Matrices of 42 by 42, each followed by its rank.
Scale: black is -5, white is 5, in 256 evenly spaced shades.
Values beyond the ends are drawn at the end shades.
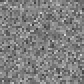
full rank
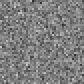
full rank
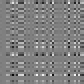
one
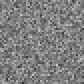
full rank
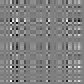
one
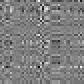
three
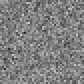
full rank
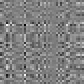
three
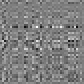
three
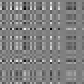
one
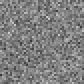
full rank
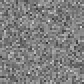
full rank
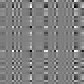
one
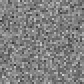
full rank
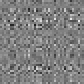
three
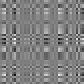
one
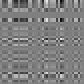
one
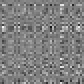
three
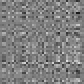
three
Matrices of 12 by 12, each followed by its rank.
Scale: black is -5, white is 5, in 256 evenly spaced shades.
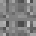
two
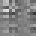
two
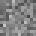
full rank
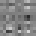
two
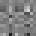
two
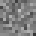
full rank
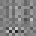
two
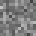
full rank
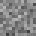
full rank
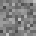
full rank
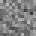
full rank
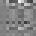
two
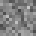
full rank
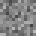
full rank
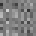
two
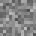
full rank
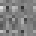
two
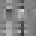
two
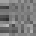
two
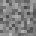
full rank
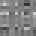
two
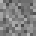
full rank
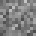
full rank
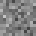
full rank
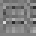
two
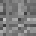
two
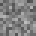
full rank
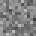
full rank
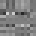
two
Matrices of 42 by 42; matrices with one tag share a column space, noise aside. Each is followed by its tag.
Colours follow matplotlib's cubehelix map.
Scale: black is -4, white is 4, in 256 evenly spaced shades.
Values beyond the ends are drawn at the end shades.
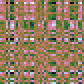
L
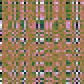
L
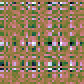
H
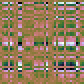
H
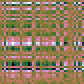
H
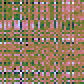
L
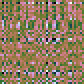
L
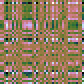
L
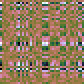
H
